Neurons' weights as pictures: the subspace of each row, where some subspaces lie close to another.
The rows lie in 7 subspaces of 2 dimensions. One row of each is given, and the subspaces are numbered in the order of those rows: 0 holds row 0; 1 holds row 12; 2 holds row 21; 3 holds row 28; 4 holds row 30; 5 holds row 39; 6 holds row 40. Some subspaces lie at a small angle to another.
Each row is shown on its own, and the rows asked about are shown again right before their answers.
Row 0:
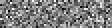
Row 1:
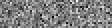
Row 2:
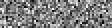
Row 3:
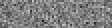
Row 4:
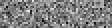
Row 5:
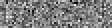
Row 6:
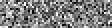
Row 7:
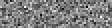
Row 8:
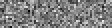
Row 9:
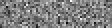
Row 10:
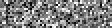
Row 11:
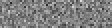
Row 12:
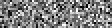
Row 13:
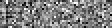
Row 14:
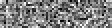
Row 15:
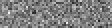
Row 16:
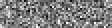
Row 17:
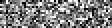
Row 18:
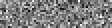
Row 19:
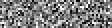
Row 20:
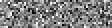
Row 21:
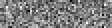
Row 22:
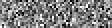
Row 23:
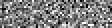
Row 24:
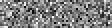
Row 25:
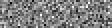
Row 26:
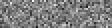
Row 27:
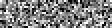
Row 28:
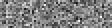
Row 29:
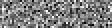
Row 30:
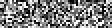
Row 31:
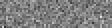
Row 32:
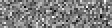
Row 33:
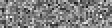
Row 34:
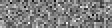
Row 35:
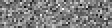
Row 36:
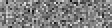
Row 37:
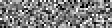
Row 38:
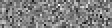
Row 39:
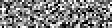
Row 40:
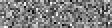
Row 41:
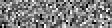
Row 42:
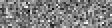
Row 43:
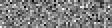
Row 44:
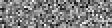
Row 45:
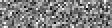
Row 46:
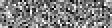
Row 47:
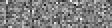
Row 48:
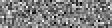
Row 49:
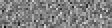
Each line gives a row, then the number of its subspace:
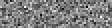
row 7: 3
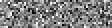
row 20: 6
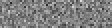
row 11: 5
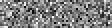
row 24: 6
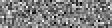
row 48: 5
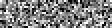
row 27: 2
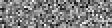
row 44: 1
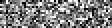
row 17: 0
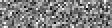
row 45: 6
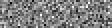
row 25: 1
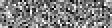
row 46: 2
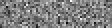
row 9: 0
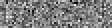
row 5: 3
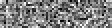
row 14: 0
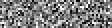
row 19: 1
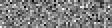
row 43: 0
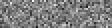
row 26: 2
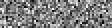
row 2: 4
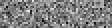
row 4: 2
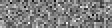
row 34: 0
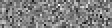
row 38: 1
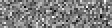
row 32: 6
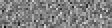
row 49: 4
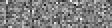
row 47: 3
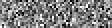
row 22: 4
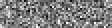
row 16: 0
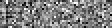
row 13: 3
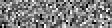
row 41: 4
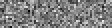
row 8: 4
